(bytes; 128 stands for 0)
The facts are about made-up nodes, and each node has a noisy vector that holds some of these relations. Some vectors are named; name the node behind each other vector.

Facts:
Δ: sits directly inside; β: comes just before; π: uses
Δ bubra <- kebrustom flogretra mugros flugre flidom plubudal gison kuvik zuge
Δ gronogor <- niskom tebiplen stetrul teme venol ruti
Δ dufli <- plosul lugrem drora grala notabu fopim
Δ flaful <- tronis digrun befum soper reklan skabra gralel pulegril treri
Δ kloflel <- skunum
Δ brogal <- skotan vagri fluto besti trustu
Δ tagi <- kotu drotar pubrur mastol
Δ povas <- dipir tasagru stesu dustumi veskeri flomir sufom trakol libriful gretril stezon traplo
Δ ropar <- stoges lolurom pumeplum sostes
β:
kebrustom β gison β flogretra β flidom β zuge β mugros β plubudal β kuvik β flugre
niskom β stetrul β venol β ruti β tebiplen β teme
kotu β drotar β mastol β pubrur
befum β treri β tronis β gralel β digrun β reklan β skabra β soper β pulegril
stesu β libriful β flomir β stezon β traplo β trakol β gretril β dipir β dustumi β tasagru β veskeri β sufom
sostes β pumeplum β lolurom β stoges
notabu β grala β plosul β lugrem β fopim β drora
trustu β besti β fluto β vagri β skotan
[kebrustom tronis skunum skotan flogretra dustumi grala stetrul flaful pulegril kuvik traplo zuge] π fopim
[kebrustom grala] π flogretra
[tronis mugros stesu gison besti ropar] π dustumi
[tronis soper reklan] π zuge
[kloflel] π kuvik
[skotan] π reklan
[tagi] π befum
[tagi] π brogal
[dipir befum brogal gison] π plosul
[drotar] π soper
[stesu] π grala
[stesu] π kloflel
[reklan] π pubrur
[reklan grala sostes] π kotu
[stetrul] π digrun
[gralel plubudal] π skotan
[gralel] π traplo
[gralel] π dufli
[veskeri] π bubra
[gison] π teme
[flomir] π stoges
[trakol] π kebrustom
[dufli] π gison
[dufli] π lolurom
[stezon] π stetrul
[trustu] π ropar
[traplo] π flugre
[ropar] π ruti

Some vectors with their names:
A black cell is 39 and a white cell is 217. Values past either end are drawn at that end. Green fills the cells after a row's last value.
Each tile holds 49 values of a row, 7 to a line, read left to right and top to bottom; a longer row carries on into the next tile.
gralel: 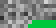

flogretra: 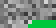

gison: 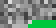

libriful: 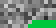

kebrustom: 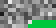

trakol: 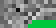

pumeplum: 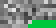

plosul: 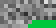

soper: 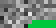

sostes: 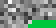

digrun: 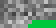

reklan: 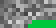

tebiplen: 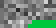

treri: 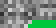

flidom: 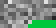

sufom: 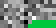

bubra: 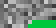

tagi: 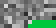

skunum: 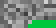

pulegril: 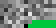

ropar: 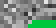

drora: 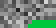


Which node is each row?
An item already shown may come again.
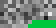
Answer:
notabu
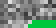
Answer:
stetrul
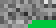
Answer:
plosul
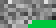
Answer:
flidom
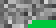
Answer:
bubra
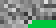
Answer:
lolurom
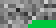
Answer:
flomir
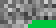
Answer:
grala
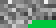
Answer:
stoges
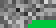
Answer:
drora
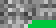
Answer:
treri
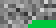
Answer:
flomir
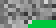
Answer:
flogretra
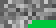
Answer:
zuge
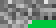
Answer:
vagri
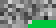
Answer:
trustu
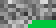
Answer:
ruti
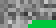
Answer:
tronis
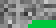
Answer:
flaful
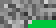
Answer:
mastol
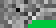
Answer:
trakol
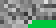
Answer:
lolurom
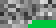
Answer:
niskom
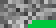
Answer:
mugros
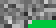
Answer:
tagi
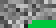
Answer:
plubudal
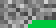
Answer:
stezon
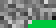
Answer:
pubrur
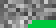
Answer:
zuge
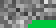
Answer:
fopim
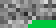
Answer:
venol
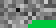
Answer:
traplo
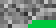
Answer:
povas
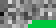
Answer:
befum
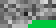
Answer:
gronogor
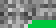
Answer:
treri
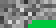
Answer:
skabra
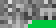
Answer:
besti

